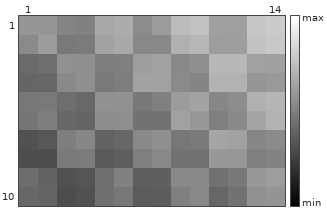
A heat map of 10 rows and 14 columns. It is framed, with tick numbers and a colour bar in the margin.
Slope: up to the top right. Ninth with the highest average: top right. Ninth with the lowest average: bottom left. Average level on the scale: 50%.
